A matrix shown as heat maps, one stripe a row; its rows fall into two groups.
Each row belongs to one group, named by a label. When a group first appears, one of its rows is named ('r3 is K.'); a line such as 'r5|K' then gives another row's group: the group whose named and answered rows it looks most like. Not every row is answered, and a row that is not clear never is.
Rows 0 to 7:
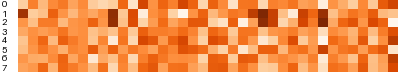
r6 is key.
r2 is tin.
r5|tin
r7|key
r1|tin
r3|key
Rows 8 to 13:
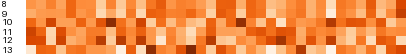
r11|tin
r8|key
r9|key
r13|key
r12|tin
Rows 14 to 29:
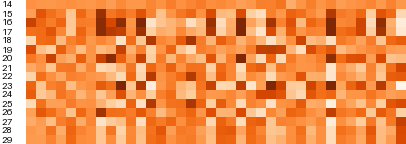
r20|tin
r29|key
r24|tin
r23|tin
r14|tin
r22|key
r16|tin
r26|tin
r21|key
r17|tin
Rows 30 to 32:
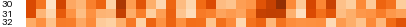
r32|key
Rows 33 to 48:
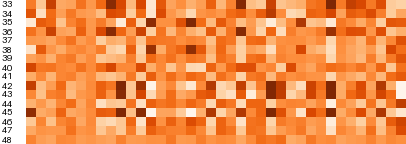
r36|tin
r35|key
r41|key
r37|key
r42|tin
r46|key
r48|tin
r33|tin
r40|tin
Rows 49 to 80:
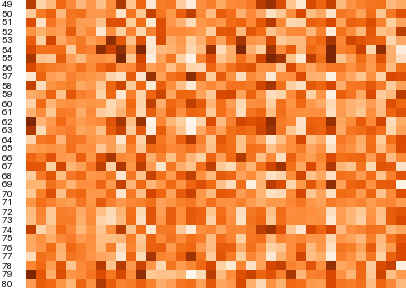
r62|tin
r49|tin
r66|tin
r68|key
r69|tin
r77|key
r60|key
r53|tin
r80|tin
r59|key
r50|key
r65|key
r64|key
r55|tin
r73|key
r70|key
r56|tin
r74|tin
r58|tin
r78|tin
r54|tin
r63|tin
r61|key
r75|key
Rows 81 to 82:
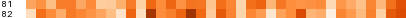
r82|key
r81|key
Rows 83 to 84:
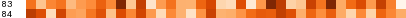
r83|tin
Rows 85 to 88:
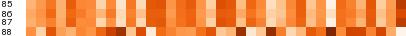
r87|key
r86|key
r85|key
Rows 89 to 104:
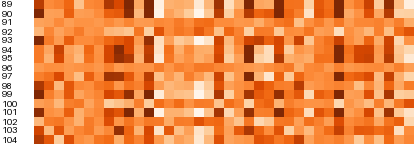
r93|tin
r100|key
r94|tin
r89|tin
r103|tin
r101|tin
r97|tin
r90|tin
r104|tin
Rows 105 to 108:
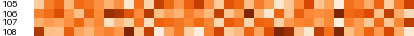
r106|tin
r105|key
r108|tin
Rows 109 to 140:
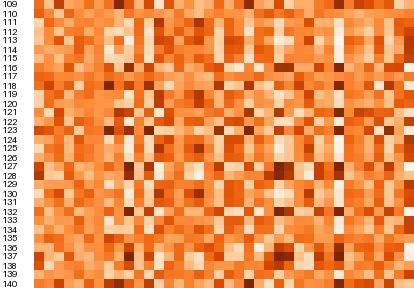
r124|key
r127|tin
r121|tin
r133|key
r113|key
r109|tin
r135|tin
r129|key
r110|tin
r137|tin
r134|key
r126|key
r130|key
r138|tin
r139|key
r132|tin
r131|key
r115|key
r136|tin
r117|tin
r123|tin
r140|tin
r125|key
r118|tin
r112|key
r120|key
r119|key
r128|tin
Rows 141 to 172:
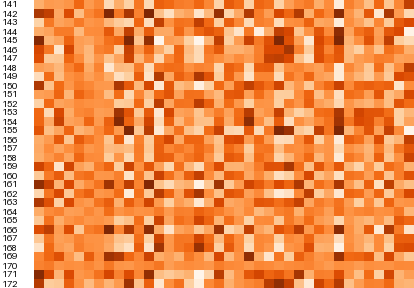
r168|key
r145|tin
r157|key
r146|tin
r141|key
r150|tin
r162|key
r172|tin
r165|key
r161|tin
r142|tin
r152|key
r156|key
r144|tin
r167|key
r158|key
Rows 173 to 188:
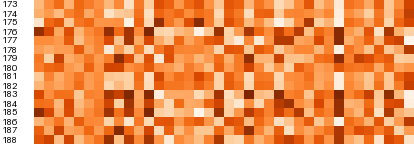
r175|key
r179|tin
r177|tin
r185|tin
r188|tin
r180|tin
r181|key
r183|tin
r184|tin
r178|key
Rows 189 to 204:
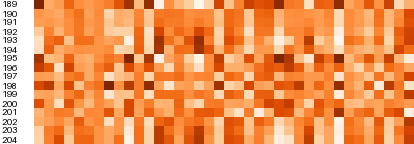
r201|tin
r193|key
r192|key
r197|key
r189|tin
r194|key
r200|tin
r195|tin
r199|key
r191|key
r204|key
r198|tin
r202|key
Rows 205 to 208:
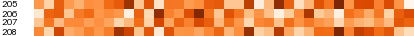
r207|key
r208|tin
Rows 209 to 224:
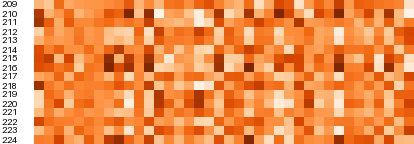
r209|tin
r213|key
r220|key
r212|key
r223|key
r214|tin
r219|key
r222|tin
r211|tin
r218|tin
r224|tin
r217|key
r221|key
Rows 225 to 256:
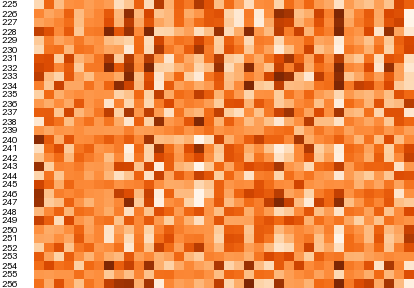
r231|tin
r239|tin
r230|key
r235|key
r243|tin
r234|tin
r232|tin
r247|tin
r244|key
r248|key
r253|tin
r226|tin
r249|tin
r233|tin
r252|key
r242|key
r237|tin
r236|key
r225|key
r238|key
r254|tin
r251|key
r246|tin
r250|key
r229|key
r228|tin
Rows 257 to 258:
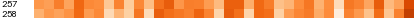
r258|key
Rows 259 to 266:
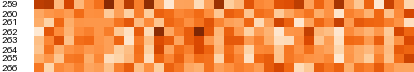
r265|key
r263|key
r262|key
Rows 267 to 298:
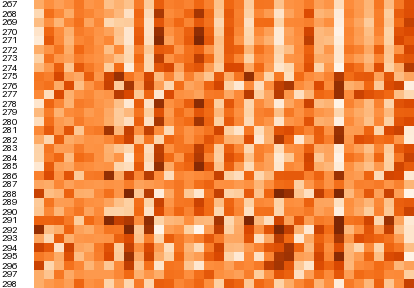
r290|key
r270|key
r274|key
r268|key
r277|tin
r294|tin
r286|tin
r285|key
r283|key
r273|key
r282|tin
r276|tin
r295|tin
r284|key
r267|key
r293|tin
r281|tin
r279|key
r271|key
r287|tin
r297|tin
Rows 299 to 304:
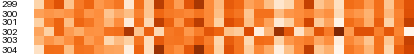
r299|key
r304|key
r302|tin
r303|key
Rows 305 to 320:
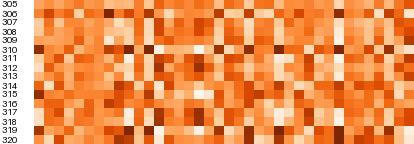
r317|key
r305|key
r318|key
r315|tin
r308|key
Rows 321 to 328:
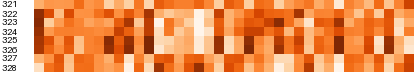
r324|tin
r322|tin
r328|key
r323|tin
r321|key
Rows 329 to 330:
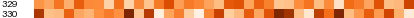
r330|tin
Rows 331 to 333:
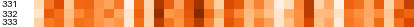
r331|key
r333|key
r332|key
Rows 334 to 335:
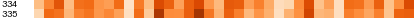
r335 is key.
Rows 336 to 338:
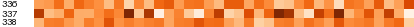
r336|key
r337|tin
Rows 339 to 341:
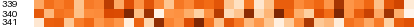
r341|key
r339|tin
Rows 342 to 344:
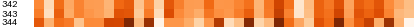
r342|tin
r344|tin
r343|tin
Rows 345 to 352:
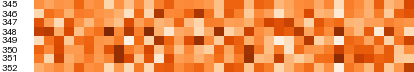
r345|key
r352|key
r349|key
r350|tin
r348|tin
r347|tin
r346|key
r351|tin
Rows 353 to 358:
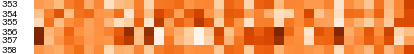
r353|key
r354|key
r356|tin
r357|tin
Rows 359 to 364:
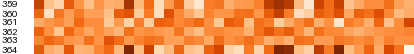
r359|tin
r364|tin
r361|key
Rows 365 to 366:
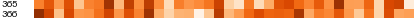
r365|tin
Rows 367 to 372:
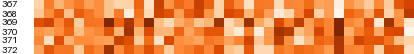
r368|key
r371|tin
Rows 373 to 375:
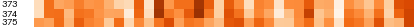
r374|key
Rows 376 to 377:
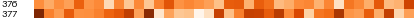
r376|key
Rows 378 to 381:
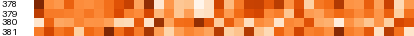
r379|tin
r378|tin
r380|key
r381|tin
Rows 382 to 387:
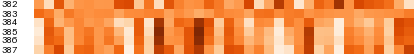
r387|key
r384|key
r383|tin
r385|key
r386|key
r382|tin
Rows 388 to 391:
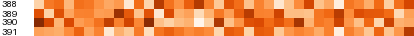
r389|tin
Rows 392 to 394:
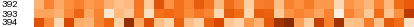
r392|key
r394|tin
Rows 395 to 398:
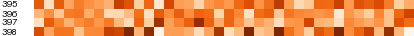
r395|tin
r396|key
